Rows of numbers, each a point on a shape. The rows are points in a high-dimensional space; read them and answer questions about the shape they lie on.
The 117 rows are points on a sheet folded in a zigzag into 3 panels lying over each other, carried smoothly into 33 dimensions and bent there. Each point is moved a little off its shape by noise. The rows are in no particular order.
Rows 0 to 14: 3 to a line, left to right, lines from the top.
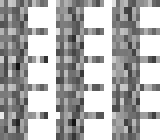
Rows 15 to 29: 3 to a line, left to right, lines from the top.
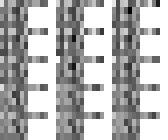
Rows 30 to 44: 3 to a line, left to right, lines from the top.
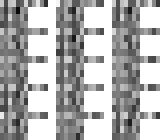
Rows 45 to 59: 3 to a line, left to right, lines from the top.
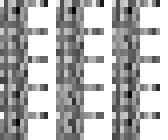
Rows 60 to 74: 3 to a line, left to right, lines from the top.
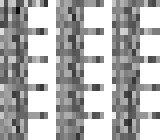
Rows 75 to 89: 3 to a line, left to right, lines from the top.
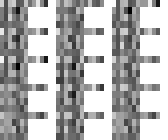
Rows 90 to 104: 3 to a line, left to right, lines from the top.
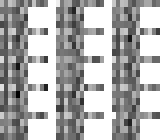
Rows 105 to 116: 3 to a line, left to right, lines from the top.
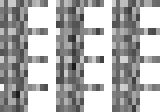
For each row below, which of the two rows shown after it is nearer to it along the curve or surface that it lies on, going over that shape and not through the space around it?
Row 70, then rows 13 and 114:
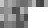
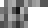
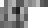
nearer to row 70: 13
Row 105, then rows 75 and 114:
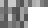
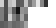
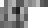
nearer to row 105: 75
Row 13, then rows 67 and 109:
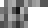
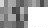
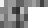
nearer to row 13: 109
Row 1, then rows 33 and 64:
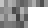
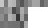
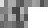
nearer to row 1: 64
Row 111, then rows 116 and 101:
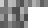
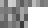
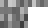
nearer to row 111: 101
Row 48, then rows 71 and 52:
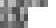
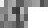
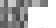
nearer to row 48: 71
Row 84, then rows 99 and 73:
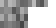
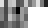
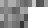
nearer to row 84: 73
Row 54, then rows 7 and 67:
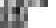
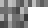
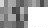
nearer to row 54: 67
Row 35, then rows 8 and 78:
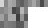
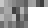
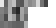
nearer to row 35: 8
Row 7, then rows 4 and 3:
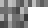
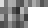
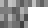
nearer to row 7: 4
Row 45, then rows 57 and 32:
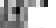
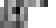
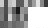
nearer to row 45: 32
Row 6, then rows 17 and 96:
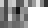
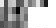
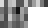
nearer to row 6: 17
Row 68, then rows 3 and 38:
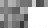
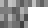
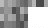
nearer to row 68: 38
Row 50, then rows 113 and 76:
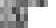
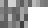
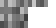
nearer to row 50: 76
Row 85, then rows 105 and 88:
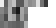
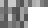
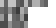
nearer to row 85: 105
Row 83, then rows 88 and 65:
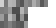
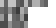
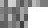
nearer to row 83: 88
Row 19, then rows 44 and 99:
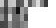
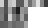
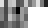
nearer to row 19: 99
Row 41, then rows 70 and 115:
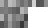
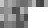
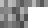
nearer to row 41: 70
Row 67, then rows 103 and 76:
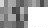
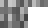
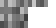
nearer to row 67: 103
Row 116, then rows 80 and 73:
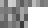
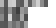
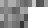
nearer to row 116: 80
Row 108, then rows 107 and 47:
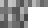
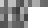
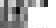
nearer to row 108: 107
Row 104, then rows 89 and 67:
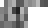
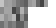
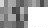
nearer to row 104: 67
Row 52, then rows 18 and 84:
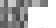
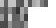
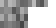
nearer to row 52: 18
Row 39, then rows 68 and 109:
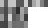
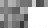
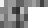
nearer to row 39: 68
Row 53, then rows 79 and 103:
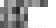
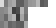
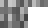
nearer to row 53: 103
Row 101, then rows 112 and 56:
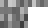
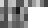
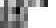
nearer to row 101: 112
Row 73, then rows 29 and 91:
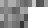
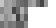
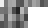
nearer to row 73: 29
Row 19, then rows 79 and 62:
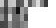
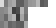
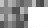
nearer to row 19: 79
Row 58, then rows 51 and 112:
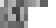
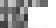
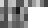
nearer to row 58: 112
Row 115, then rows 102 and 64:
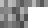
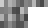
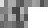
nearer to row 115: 64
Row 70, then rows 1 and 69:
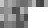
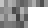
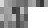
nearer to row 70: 69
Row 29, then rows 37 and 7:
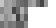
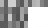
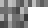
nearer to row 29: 7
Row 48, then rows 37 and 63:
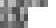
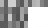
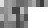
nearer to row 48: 63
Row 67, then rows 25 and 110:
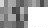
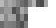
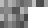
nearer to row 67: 25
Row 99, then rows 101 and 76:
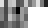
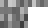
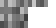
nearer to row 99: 101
